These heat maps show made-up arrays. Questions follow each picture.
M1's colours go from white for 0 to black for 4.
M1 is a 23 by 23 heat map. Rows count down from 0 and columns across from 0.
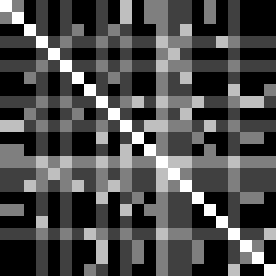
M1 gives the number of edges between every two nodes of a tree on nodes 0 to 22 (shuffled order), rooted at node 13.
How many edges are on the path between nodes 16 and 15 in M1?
3
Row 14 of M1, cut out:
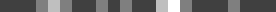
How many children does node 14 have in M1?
1
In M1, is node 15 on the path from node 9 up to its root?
yes
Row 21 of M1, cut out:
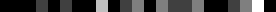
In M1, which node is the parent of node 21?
8
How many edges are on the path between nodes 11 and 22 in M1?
4
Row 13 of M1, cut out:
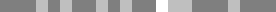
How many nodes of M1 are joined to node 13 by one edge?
7
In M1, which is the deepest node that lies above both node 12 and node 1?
10
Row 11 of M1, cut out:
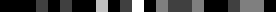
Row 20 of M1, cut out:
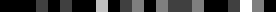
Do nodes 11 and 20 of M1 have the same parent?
yes
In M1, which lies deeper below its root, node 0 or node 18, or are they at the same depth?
the same depth
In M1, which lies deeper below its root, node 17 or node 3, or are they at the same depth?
node 17
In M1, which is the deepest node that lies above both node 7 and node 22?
19
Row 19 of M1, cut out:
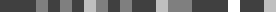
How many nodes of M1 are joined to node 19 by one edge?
3
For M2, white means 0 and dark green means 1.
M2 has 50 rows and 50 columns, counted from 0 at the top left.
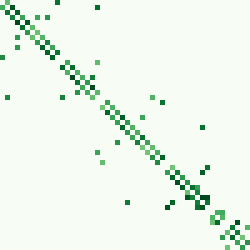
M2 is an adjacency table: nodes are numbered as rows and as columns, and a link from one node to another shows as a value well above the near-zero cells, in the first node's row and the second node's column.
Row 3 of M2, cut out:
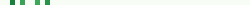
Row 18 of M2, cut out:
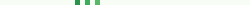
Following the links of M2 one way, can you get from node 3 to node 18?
yes
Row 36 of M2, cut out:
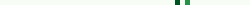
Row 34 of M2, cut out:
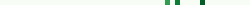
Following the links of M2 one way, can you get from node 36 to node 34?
yes
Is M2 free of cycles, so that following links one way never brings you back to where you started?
no
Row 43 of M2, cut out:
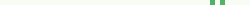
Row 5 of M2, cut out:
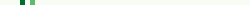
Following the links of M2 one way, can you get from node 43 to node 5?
no
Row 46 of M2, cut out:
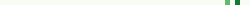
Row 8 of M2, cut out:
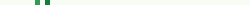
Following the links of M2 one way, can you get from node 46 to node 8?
no
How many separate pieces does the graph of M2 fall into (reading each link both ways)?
2
